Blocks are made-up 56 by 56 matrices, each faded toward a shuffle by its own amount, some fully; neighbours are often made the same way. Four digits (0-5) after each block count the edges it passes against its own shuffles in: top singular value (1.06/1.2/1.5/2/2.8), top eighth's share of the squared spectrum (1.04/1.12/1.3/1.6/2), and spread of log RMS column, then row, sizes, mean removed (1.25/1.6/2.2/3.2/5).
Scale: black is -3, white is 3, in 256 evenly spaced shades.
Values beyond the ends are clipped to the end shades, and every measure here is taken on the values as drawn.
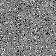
0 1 1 0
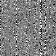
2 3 3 0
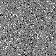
0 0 0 0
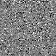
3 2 1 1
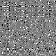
3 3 1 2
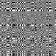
5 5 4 4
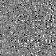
3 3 2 2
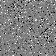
0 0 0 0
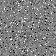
1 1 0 0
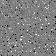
0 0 0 0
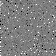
2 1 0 0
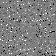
1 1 0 0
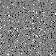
1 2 1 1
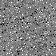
2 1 0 0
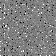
1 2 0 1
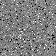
0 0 0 0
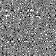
3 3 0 2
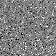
2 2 0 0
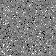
0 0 0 0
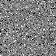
2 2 0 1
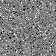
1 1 0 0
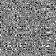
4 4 1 2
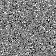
1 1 0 0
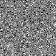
3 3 1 1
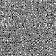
3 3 1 1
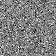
1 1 0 0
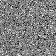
2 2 0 0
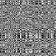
4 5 3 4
